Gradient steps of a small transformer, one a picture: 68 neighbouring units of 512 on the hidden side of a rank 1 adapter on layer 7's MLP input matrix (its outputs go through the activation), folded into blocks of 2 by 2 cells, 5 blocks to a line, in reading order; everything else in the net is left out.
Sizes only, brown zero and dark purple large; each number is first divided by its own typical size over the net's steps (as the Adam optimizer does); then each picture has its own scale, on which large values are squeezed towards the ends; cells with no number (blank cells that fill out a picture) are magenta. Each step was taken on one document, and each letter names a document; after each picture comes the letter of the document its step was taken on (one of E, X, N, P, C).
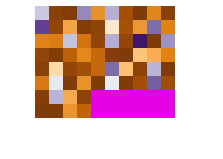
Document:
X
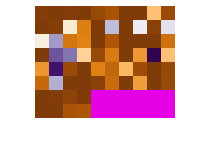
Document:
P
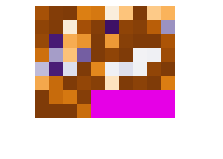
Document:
P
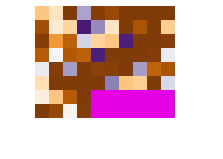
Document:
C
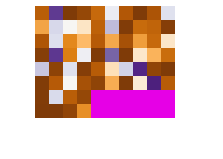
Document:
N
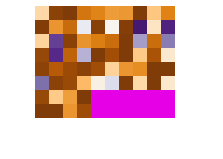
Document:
P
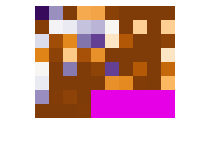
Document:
C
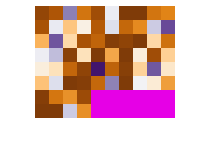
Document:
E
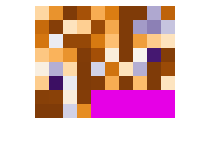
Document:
X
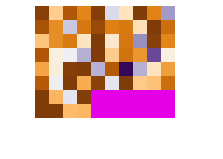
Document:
P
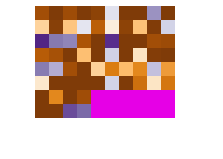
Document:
E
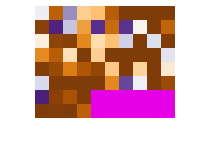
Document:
C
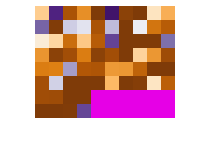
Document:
N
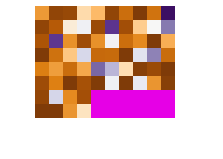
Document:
N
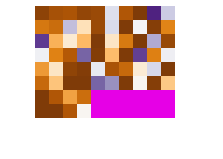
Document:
E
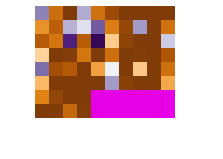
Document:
C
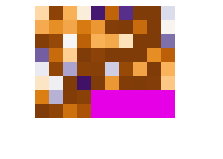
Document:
C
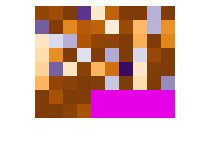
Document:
N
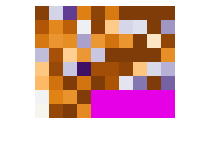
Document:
C
